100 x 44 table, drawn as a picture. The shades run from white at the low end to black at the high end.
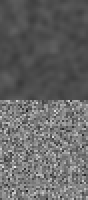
It is made of 2 by 1 panels. Panel 1,1: high, blotchy, faint in contrast. Panel 2,1: middling, fine-grained, strong in contrast.
